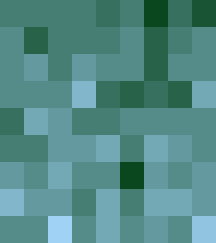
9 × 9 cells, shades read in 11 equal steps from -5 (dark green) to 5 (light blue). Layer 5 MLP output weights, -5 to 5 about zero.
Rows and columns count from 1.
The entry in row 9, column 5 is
2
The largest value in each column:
3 2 5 3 2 0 2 2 4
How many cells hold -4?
1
